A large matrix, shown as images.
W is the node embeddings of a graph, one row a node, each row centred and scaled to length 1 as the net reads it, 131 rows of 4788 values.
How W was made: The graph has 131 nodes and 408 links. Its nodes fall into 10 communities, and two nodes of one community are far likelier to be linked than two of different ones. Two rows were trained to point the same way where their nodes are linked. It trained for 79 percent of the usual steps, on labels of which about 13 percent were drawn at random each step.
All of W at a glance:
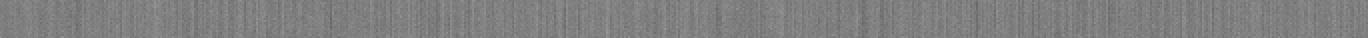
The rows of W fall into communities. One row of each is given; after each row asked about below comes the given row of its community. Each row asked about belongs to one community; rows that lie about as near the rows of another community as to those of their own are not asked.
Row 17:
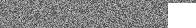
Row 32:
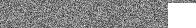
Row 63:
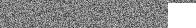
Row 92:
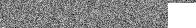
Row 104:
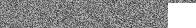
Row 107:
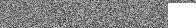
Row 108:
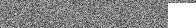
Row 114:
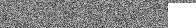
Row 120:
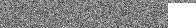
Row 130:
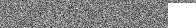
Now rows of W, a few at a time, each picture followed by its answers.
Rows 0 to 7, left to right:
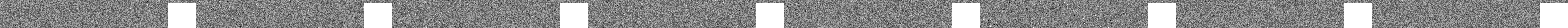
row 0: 107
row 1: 92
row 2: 108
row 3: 108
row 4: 104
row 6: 130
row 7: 17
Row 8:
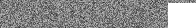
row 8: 120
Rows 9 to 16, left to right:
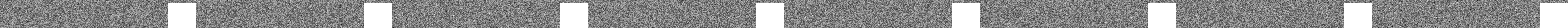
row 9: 107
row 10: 107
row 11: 92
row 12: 130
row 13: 107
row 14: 107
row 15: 17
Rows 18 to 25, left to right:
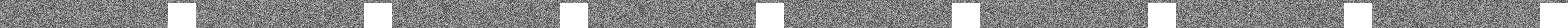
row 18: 63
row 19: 104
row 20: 92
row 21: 92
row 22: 130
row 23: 120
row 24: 130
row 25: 108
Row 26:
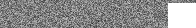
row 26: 32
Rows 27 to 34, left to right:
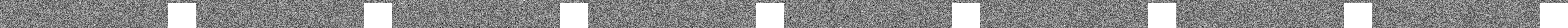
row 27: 63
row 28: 63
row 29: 17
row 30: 63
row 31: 17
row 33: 107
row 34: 32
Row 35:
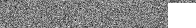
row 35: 107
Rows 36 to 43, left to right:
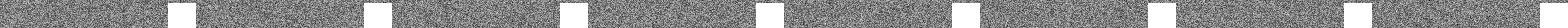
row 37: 114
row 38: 92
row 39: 130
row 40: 107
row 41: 120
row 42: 130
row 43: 92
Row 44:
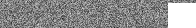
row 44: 17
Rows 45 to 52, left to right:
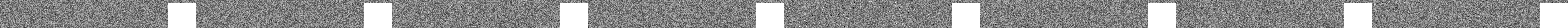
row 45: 120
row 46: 130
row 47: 104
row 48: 120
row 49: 130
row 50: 107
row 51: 108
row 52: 130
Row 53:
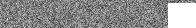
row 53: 114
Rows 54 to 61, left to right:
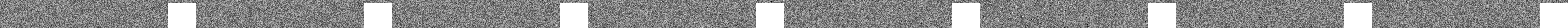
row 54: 17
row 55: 92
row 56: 120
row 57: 108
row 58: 114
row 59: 108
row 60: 108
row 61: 108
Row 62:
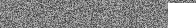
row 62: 63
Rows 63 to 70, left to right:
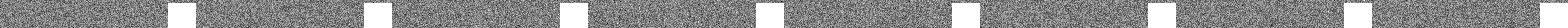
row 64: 120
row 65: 63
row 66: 63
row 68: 114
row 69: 130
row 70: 120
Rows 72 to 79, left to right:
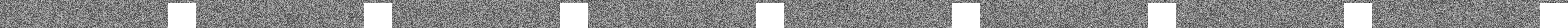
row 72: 130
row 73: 32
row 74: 107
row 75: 108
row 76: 114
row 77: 120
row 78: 92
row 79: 63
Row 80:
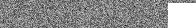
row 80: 63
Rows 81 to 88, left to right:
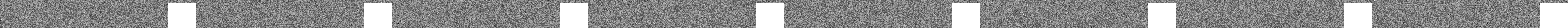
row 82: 63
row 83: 104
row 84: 114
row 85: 108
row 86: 92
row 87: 32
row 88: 63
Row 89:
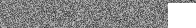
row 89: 114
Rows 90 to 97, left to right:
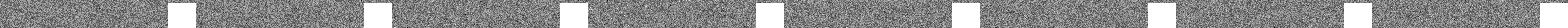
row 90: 32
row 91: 32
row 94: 107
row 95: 92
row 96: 92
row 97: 17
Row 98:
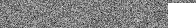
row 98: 32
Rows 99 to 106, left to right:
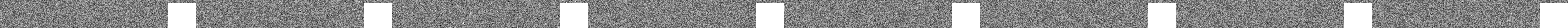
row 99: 63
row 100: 114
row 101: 32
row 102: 17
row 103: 17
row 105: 63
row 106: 63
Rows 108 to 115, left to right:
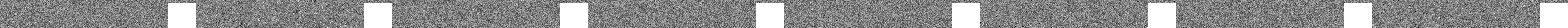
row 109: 104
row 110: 114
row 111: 92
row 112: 130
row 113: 104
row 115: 114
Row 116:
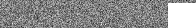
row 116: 17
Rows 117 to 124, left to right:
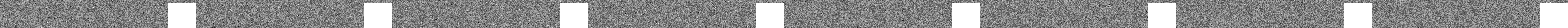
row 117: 104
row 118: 120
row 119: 108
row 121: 114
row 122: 32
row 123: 130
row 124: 108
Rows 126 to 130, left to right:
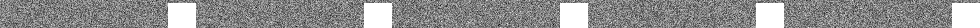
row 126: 63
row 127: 104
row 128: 17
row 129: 114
